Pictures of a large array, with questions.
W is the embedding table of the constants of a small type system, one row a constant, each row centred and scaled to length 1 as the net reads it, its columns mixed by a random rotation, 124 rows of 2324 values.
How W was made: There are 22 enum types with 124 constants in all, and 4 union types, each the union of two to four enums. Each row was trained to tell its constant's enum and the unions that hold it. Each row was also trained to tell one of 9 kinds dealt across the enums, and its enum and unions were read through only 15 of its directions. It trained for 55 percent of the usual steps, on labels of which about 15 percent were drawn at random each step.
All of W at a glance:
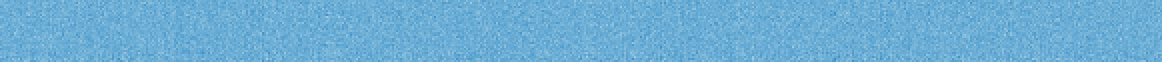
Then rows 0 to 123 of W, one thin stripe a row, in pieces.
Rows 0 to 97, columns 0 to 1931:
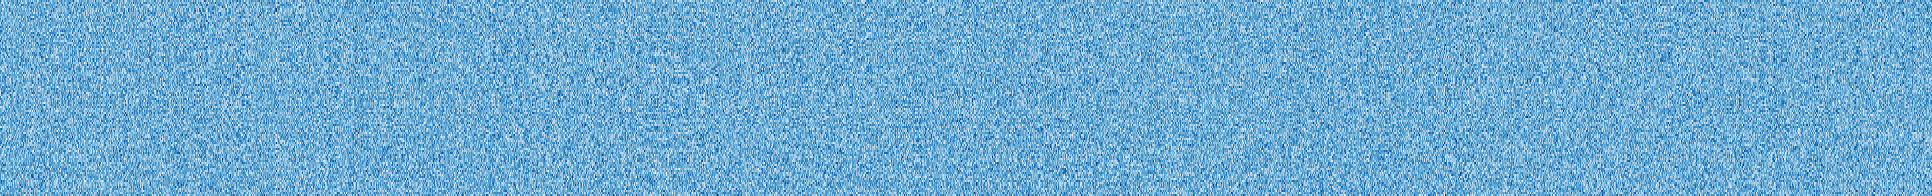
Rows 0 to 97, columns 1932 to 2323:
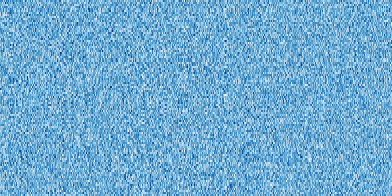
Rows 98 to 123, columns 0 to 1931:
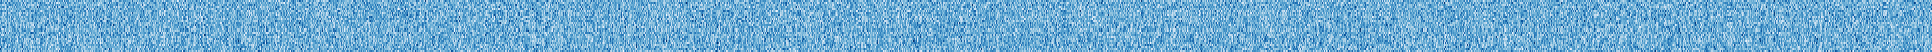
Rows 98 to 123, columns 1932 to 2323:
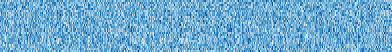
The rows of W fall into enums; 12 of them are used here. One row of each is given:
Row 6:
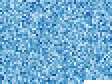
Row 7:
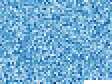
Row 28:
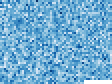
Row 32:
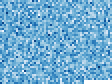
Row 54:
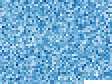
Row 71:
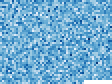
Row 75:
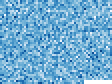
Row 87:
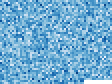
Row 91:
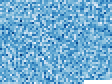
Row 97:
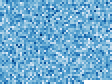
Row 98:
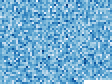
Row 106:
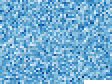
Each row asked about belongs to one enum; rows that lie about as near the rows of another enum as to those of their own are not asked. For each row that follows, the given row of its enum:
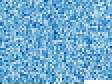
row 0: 6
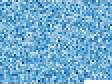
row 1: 87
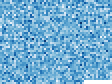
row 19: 71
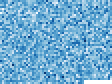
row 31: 7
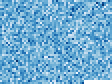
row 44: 98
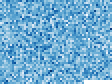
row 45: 97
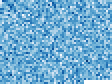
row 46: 97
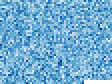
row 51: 106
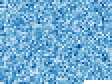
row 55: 28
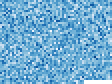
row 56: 32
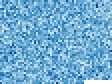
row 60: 97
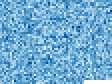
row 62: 32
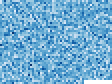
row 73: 7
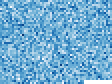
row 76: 91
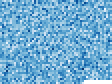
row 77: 71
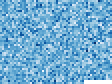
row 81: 32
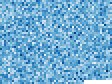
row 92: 28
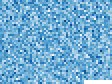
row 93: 75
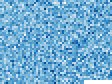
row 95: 7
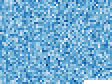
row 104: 98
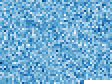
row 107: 6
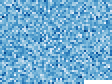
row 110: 75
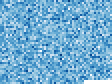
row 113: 28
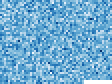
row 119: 75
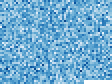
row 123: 6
